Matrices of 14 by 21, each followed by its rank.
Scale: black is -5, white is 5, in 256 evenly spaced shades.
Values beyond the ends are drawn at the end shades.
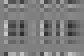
one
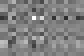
two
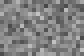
full rank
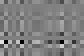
one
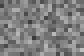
full rank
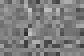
three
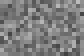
full rank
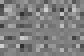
three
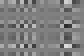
one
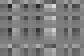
one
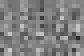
three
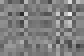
two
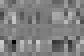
two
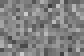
full rank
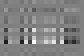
one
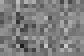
three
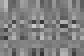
two
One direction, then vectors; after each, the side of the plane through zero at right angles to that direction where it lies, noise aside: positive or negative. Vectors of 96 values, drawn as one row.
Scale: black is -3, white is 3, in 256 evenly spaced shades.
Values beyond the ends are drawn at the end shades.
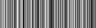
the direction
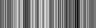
positive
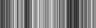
negative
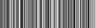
negative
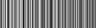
positive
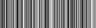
negative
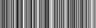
negative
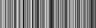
positive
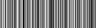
positive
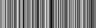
positive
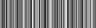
negative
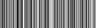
negative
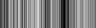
negative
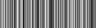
positive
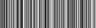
negative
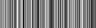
positive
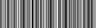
positive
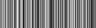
positive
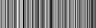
positive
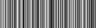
positive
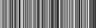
positive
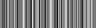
negative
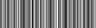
positive
